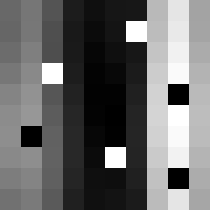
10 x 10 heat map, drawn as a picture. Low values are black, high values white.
Streaks run downward. The centre is the ninth with the lowest average. Six lone cells stand out: three far higher and three far lower than their neighbours.
